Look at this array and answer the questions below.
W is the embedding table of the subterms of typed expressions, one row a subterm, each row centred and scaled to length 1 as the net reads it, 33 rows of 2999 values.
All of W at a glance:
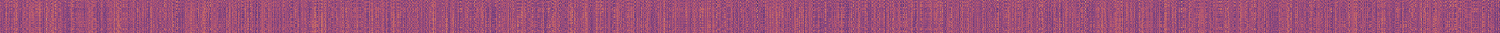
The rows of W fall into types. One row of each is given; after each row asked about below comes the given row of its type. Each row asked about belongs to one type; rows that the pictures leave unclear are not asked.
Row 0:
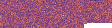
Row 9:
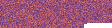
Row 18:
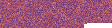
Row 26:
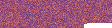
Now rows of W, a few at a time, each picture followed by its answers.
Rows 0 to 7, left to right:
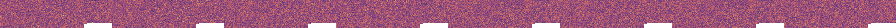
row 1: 26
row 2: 18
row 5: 18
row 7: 0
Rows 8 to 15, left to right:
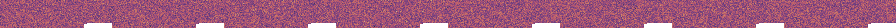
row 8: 9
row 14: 0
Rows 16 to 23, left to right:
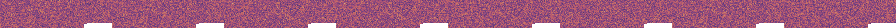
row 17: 0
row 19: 18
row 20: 18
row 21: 26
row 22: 0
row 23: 18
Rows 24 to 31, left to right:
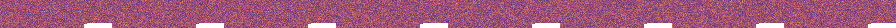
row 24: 26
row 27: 9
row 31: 26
